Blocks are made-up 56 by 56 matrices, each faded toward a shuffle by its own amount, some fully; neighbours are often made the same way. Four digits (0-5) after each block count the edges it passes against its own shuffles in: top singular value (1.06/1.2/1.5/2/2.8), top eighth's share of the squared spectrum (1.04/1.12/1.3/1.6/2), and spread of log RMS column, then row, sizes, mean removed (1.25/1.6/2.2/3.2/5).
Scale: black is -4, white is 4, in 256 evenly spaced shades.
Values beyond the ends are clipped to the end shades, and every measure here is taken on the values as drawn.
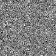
2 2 2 0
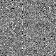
2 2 2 0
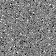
0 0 0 0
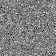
0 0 0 0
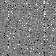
3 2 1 0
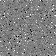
0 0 0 0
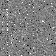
2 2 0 0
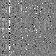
4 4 2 0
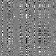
4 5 4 2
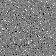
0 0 0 0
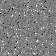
0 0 0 0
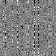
4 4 3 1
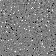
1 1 0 0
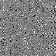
3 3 2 1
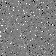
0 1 0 0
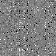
3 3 2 0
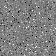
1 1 0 0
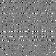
4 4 2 2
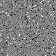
0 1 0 0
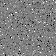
1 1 0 0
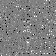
3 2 1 1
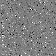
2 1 0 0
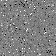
1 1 0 0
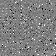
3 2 1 0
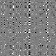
4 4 2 2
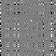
5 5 3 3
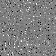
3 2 1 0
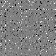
4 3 2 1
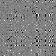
4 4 2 2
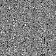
0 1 2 0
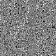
1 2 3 0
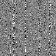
2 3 3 0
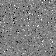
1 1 0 0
